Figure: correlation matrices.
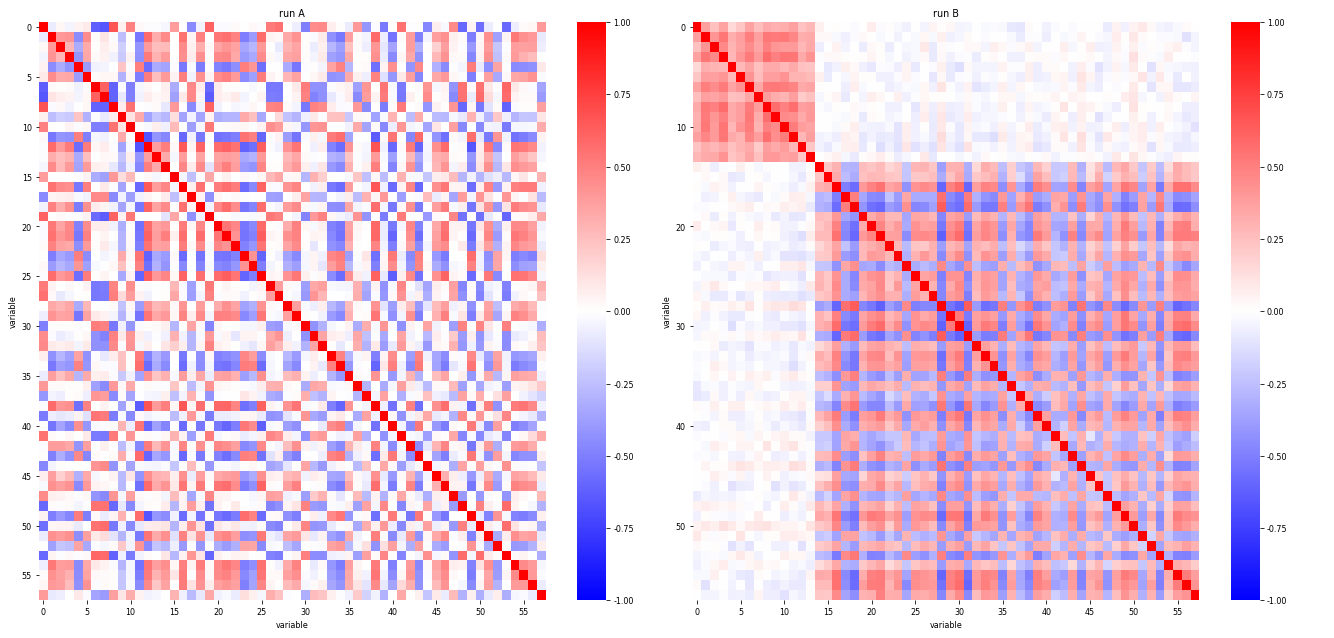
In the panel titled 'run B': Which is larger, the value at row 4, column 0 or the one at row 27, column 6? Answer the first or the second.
the first
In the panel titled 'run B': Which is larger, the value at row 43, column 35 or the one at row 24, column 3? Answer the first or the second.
the second
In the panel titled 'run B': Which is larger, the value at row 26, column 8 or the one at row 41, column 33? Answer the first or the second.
the first
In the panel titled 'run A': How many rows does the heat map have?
58
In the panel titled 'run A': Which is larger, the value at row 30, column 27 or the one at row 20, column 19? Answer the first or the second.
the second
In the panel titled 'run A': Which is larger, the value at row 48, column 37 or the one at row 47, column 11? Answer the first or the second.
the first
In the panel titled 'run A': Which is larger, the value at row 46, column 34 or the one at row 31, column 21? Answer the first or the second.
the second
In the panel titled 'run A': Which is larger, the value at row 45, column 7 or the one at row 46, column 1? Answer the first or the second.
the second
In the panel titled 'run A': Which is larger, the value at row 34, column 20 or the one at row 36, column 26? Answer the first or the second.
the second
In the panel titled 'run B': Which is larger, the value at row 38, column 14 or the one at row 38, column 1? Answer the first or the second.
the second
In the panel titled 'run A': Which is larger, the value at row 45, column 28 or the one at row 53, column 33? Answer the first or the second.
the first
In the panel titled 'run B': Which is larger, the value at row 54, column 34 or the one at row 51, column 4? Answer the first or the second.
the first
